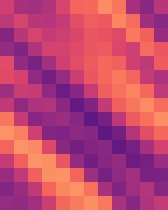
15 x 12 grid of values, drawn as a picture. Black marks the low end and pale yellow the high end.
The top middle is the calmest part. The halves do not mirror each other. There is no overall slope. Streaks slant down to the right. The histogram is flat.
